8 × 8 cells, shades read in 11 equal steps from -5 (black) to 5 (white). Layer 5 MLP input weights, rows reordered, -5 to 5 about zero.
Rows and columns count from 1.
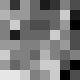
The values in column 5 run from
-4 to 3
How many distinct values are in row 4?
5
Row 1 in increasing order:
-4 -3 -3 -2 -1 0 1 1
